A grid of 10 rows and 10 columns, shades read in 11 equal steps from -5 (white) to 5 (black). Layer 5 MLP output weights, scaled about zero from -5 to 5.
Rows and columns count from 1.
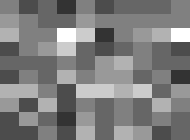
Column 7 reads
1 0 0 1 -2 -1 -2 0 0 -2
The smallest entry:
-5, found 2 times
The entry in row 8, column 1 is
-1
